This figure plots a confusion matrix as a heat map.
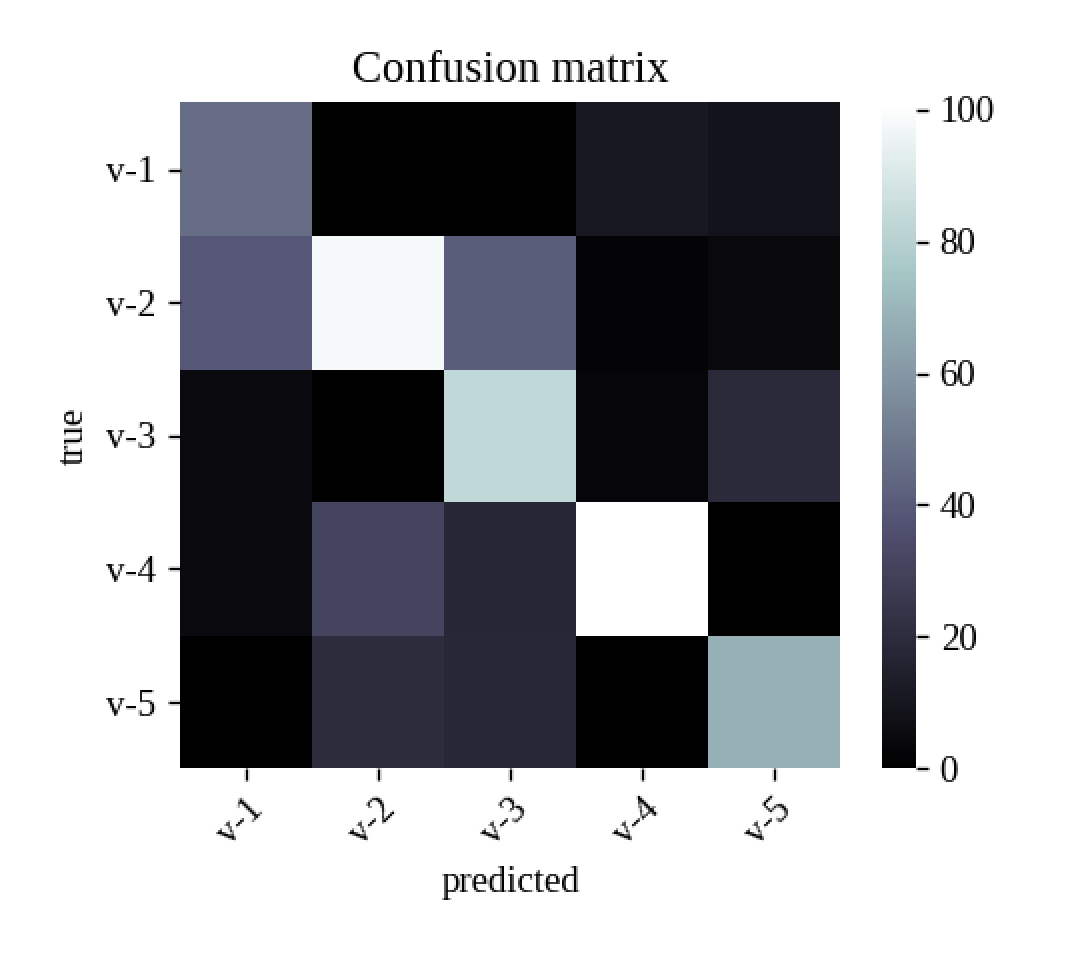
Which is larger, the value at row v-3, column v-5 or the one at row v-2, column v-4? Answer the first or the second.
the first
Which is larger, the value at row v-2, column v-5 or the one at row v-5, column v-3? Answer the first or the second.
the second
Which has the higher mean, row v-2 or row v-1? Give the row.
v-2
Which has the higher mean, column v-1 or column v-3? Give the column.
v-3
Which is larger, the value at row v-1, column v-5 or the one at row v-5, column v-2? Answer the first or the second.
the second
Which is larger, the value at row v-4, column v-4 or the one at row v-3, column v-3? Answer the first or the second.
the first
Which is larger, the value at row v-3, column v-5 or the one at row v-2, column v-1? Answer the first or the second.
the second
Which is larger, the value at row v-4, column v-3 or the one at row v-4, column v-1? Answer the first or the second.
the first
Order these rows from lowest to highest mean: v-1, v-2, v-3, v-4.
v-1, v-3, v-4, v-2
